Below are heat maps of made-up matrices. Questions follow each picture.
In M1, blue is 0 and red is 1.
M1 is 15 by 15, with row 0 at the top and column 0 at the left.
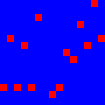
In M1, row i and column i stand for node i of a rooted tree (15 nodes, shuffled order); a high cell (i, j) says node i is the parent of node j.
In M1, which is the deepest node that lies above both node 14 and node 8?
12
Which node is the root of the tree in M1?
6
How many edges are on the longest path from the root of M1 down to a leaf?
5
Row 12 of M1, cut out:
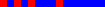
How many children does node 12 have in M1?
4
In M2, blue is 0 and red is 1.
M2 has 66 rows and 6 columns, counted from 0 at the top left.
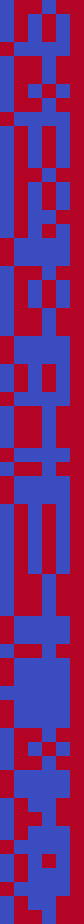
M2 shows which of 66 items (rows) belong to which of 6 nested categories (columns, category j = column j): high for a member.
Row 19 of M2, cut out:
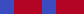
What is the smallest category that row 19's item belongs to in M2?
2
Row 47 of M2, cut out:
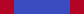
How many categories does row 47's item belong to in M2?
2
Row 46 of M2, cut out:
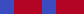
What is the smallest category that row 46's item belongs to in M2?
2
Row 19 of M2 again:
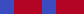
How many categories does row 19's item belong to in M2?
4
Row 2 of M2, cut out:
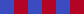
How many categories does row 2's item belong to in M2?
3
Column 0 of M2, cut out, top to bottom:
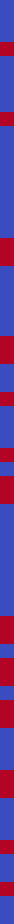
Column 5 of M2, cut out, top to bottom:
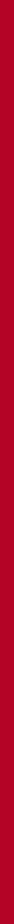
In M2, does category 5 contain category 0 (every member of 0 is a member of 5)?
yes
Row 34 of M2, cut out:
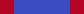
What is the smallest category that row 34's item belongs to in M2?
0
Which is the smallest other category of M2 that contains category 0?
5
